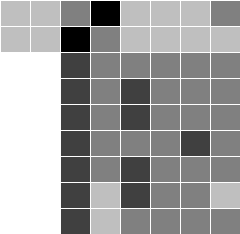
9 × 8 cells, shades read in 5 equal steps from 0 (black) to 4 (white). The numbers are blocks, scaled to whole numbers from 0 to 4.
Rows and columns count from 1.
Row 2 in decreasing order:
3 3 3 3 3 3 2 0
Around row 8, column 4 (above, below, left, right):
2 3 1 1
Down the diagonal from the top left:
3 3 1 2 1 2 2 3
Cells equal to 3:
14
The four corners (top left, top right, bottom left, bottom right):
3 2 4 2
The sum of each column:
34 34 9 18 16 20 19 20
